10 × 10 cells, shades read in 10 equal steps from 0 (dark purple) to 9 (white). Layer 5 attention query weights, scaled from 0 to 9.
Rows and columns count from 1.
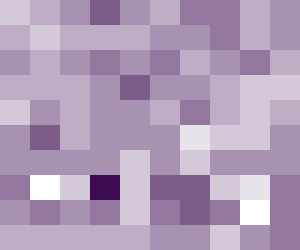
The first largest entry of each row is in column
1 2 2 9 1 7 5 2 9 8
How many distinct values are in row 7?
2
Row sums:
51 56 50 56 57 56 54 52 49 56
